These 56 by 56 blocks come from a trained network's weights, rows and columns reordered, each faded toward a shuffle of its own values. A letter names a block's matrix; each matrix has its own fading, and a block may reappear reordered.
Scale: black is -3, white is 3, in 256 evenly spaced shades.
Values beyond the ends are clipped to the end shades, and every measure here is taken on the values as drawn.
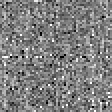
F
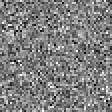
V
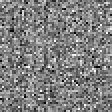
F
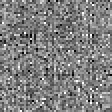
F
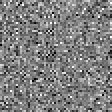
V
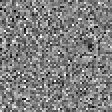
V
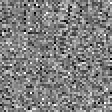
V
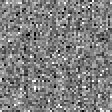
F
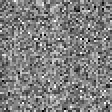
F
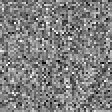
F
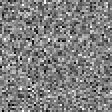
V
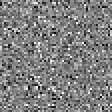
V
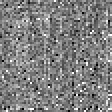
F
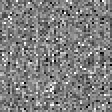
F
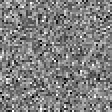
V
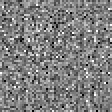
F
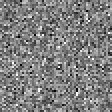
F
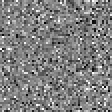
V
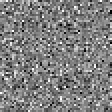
V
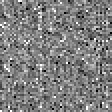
F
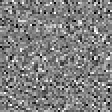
V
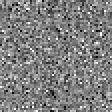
F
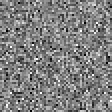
V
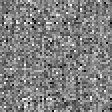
F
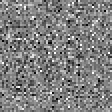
V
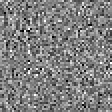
V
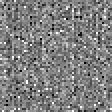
F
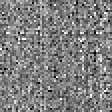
F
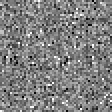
F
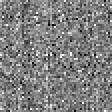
F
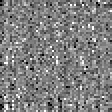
F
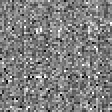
F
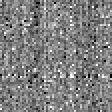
F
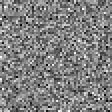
F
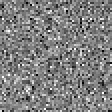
V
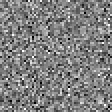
V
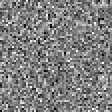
V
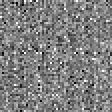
F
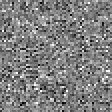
V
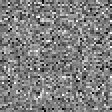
V
